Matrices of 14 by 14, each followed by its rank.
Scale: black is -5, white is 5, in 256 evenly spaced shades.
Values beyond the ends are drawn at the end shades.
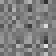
two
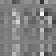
two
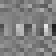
two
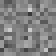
three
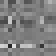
two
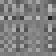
two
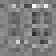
two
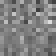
three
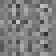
three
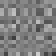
two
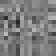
three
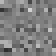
three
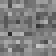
three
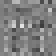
three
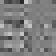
two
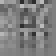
two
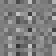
two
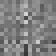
three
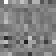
three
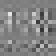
two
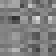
two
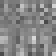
three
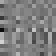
two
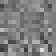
three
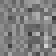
three
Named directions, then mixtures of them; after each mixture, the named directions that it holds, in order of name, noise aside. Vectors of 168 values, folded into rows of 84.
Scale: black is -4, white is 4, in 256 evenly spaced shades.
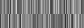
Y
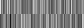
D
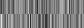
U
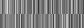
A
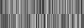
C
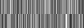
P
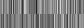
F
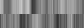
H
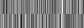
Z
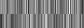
P, U, Y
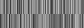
U, Y, Z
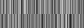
F, P, Z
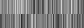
A, C, H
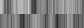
H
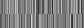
A, C, Y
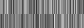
A, F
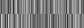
U, Y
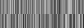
P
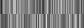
C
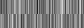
C, U, Z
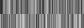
C, H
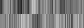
H, Y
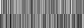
D, H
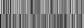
D, H, Y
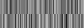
A, P, U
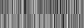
F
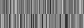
P, Y, Z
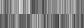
C, H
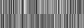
F
